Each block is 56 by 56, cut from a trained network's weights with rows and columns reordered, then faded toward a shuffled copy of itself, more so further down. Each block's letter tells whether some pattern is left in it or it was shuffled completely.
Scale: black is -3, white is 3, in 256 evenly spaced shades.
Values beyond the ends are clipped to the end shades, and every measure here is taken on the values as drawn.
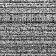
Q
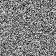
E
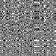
Q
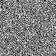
E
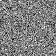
E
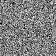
E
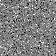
E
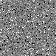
E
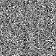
Q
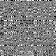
Q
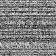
Q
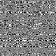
Q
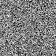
E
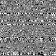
Q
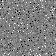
E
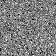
E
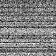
Q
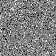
E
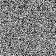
E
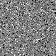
E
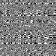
Q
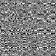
Q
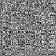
Q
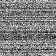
Q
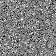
E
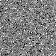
E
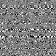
Q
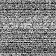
Q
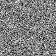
E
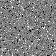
E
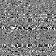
Q
